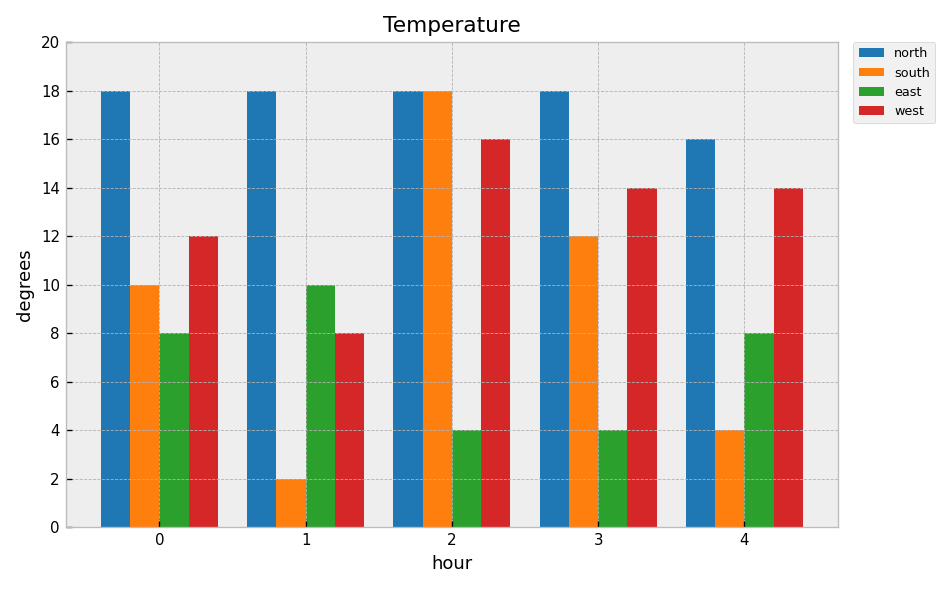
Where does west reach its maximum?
2
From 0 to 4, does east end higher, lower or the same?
the same
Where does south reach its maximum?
2
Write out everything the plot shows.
Title: Temperature
x-axis: hour, ticks 0 1 2 3 4
y-axis: degrees, ticks 0 2 4 6 8 10 12 14 16 18 20
Legend: north, south, east, west
Values:
north: 18 18 18 18 16
south: 10 2 18 12 4
east: 8 10 4 4 8
west: 12 8 16 14 14
